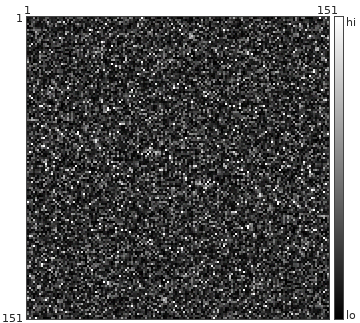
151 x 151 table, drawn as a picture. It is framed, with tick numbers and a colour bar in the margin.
Overall the values sit about 20% of the way up the scale. No row or column stands out. There are no regular stripes. The grain is fine, like static. The values are skewed, with a long tail toward high values. It looks the same turned upside down.
